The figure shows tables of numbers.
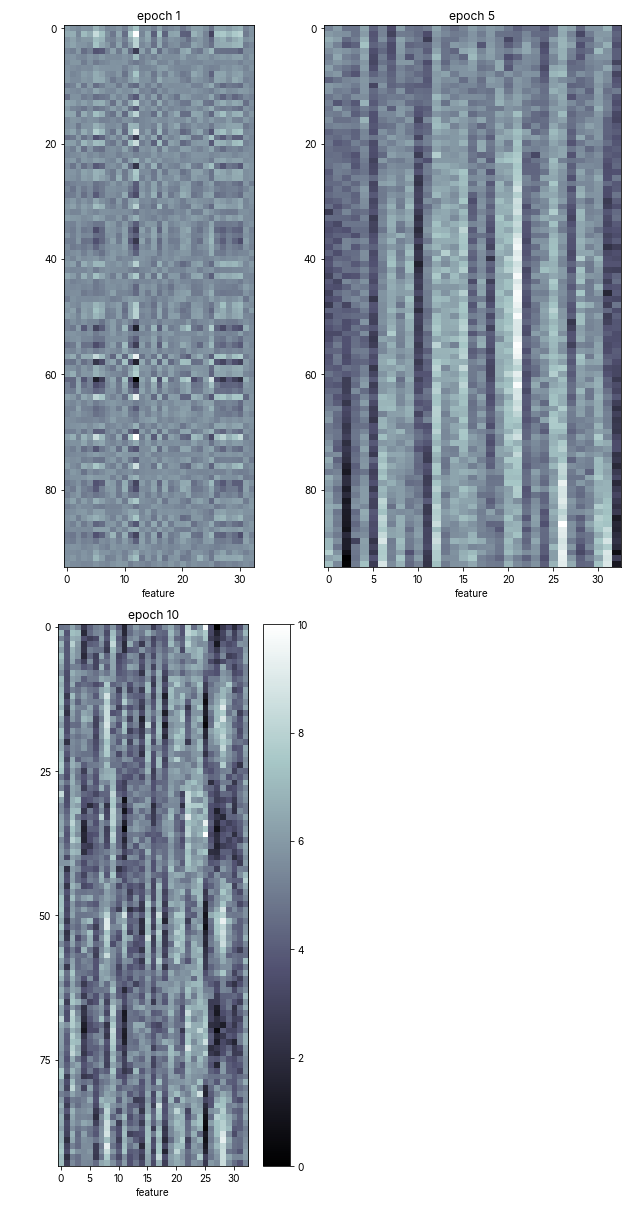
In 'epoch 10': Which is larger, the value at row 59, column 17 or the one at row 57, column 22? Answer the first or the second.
the first
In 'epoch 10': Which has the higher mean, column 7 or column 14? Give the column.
7
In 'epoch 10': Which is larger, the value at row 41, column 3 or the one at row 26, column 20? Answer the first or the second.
the second
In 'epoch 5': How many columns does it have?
33
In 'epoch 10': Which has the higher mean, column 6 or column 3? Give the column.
3
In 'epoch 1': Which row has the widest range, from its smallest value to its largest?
61
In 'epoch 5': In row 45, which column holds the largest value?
21
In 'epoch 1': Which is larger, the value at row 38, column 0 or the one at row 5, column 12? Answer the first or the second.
the second
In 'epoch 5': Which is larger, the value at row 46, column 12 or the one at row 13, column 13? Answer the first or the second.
the first
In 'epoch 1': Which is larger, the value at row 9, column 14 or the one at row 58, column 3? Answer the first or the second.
the first
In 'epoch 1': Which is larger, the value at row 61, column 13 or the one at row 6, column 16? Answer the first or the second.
the first
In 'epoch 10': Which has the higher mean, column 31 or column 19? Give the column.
19
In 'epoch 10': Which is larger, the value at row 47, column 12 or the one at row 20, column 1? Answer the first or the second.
the first
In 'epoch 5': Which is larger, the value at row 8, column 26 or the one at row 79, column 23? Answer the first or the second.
the first
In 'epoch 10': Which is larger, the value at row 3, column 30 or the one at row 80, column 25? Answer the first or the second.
the first
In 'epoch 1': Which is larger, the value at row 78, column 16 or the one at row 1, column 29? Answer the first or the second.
the second
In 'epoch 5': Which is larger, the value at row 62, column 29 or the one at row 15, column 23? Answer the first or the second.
the first
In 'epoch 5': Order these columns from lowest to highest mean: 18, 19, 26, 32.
32, 18, 19, 26
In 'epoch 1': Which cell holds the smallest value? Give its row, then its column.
61, 12
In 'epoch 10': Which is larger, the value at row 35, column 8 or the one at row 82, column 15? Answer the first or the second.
the second
